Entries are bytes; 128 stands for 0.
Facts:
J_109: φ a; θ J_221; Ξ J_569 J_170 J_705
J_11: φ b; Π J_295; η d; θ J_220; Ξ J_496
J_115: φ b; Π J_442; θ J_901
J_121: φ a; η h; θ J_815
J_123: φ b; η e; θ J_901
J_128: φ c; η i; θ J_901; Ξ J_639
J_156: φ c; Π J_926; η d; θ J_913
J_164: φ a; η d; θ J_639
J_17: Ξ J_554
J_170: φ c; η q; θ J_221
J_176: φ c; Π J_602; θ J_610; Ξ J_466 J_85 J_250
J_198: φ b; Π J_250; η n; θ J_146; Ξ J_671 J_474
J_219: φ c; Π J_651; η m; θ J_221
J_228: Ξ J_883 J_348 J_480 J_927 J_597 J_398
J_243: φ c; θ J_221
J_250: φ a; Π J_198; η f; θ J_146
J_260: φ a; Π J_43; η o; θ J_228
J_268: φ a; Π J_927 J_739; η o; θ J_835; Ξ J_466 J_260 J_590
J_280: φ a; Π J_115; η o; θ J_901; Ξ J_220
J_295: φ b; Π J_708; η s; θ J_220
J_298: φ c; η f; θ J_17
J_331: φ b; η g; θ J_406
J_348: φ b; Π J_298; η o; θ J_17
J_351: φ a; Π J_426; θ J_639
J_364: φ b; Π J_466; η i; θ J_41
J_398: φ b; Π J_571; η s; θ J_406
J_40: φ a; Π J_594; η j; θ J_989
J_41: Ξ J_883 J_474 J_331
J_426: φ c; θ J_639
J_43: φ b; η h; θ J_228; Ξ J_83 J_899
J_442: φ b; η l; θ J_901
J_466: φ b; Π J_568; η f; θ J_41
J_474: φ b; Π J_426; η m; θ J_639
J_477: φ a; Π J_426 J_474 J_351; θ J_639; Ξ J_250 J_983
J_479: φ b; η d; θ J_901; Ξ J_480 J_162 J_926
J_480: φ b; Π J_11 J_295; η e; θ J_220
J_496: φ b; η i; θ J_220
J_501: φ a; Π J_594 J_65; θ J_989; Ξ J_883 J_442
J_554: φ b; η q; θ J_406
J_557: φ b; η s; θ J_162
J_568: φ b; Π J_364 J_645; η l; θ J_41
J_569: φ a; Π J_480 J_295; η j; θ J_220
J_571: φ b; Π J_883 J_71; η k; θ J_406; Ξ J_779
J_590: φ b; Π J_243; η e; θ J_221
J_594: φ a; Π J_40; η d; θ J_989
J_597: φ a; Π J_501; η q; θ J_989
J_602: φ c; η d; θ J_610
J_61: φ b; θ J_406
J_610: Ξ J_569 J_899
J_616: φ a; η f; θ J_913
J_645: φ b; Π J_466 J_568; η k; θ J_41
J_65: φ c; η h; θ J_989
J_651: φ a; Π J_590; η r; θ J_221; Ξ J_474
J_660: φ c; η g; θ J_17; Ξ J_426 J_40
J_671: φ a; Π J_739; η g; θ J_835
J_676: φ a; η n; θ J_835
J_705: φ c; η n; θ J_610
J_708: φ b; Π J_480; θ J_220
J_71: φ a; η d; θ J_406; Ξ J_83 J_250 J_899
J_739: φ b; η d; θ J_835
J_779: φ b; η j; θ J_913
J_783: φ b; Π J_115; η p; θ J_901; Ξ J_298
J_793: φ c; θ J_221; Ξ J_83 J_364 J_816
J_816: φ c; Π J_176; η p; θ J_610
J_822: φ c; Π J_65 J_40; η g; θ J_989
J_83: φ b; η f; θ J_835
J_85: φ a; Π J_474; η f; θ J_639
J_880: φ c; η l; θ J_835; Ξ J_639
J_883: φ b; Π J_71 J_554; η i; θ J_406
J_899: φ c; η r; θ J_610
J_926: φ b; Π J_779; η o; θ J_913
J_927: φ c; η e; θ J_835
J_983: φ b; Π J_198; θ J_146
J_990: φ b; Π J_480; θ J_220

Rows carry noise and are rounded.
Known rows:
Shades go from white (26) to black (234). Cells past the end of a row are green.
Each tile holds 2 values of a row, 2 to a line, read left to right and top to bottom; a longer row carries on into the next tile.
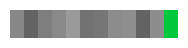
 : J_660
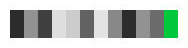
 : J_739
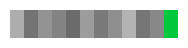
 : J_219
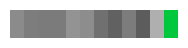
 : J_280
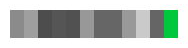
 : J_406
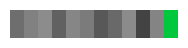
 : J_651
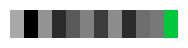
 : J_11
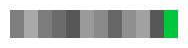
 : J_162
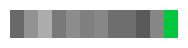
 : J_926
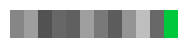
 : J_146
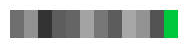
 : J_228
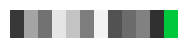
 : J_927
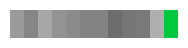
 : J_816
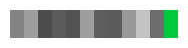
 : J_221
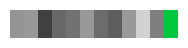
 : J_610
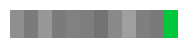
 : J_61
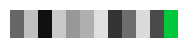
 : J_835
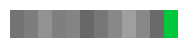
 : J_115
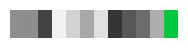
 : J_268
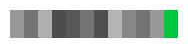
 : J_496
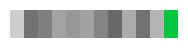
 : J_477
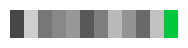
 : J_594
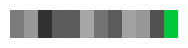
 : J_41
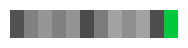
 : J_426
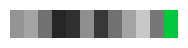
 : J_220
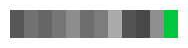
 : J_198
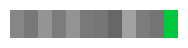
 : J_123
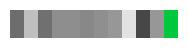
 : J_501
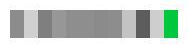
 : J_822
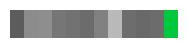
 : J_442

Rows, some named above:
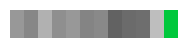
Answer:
J_260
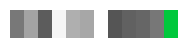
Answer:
J_671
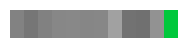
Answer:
J_568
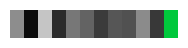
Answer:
J_295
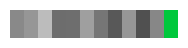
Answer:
J_398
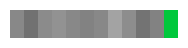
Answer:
J_616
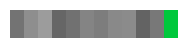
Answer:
J_331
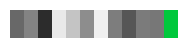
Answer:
J_880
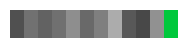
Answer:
J_198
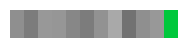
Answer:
J_364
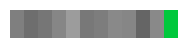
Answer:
J_660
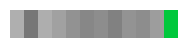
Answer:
J_983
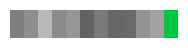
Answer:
J_899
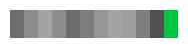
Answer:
J_474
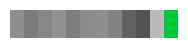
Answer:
J_156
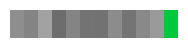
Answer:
J_170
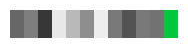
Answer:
J_880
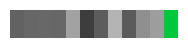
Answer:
J_71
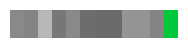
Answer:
J_590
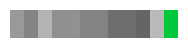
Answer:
J_260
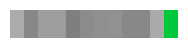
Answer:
J_85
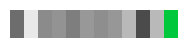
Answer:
J_597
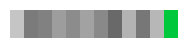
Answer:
J_477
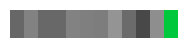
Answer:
J_479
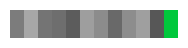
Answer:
J_162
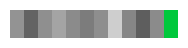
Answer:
J_121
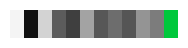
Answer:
J_569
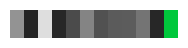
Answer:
J_480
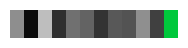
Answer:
J_295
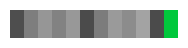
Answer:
J_426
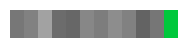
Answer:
J_331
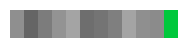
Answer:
J_176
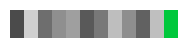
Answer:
J_594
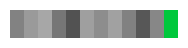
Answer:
J_883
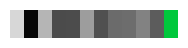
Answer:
J_990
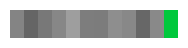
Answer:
J_660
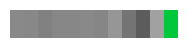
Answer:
J_645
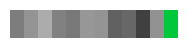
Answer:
J_348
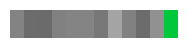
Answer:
J_128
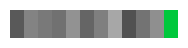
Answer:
J_602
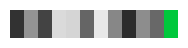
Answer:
J_739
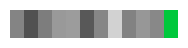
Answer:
J_43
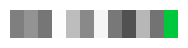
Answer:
J_83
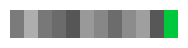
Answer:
J_162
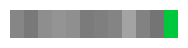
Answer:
J_351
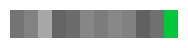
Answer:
J_331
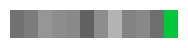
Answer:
J_298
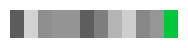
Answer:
J_40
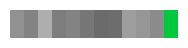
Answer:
J_590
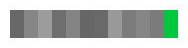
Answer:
J_554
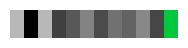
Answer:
J_708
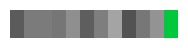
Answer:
J_602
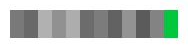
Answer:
J_557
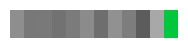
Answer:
J_571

